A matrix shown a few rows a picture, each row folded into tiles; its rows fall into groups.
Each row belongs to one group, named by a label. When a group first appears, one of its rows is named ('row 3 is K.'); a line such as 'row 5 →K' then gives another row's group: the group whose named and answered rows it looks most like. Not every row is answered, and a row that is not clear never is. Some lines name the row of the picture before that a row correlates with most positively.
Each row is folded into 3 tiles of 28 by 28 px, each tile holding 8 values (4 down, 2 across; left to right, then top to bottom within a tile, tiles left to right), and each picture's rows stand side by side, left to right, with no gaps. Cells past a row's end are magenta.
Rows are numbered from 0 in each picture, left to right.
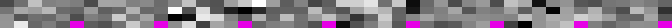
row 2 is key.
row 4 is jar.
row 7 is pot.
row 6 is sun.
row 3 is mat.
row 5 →sun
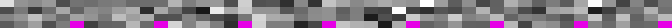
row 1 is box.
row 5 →mat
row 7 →mat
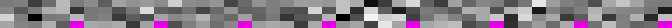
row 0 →pot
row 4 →key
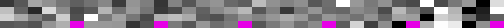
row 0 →pot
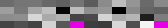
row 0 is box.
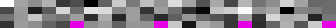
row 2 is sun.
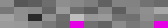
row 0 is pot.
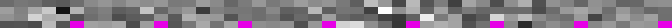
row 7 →key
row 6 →sun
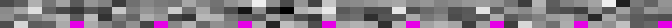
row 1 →mat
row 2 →key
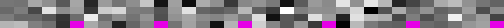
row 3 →mat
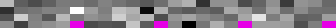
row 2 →sun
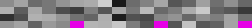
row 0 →key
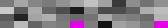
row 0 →key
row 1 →sun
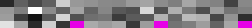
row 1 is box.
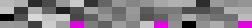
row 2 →sun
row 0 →key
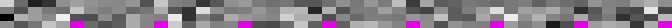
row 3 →box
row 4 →jar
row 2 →mat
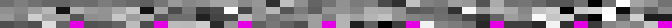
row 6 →box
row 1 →box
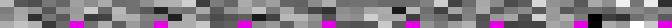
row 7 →jar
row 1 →key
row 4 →box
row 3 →key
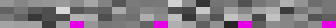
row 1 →mat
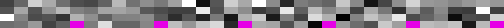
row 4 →key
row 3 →mat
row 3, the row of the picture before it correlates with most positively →2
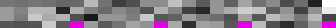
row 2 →sun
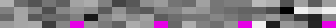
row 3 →sun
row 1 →key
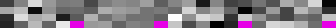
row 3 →jar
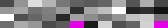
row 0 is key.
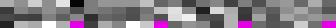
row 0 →jar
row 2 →pot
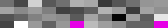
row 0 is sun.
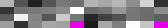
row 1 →jar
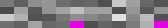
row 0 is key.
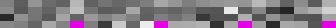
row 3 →sun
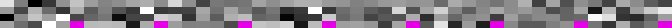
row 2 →mat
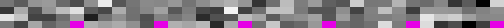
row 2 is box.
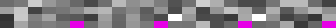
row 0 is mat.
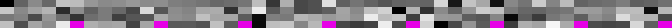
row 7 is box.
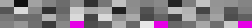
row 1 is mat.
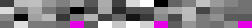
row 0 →key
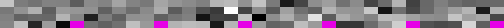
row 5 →box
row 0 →mat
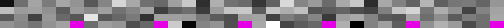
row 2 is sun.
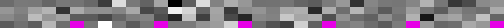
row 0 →box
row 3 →box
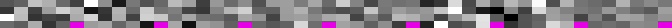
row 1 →mat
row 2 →sun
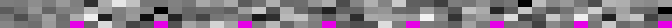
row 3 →key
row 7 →key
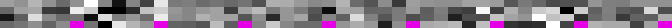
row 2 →box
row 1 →sun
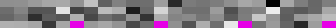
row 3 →pot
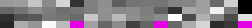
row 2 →jar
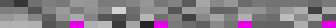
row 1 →mat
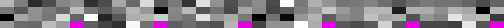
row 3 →jar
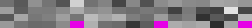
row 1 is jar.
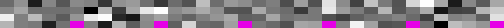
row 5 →sun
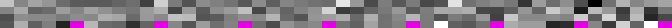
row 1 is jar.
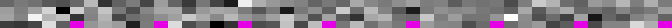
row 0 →box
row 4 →key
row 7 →jar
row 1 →pot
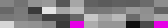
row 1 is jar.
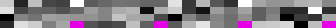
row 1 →box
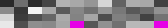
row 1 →jar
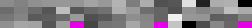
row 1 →jar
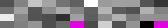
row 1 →mat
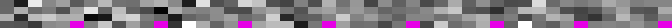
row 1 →key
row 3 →pot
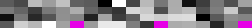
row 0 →jar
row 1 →jar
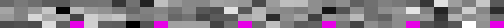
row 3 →key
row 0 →box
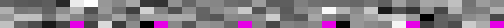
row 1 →mat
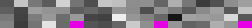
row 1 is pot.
